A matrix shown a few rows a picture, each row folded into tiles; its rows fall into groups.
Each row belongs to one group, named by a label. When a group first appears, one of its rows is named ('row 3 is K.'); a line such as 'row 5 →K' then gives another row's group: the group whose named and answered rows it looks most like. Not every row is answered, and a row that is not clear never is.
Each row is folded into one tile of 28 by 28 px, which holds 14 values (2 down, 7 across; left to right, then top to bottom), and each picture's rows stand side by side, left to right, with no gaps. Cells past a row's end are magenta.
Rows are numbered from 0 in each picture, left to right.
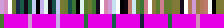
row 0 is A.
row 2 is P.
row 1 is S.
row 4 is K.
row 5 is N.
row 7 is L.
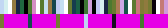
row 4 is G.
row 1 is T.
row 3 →S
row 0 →A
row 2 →A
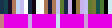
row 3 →P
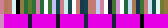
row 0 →L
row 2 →T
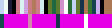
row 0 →K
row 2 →T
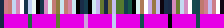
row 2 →S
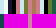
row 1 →L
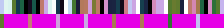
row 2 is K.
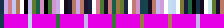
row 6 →A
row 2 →K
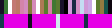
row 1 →N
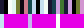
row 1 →S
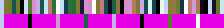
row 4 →S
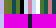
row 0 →P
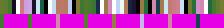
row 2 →L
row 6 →L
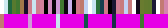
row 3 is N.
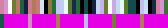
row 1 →L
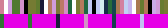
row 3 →S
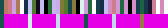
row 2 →P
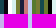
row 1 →P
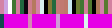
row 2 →L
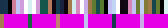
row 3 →P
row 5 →P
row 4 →K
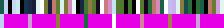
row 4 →P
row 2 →S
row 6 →A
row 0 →S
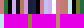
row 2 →L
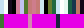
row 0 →K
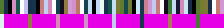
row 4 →P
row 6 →S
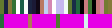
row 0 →G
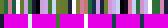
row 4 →K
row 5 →N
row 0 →G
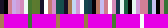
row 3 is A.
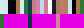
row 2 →L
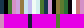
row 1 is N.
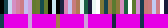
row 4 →G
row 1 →P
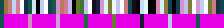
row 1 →S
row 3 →K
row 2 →L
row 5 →K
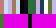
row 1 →G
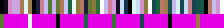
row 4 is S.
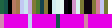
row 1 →P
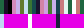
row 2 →T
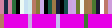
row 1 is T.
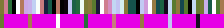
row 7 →G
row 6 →P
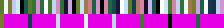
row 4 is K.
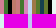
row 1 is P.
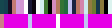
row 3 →P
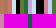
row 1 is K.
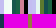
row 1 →A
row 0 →N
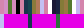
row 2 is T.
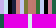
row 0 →K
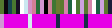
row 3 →T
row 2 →G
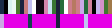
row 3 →S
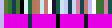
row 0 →P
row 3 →N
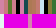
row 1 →L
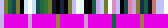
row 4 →K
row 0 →P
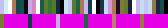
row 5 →A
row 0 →A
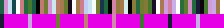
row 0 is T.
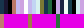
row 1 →A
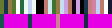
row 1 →K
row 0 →G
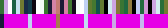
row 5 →S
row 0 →T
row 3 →P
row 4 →P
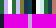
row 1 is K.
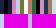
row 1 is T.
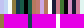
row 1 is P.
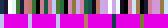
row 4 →K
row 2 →S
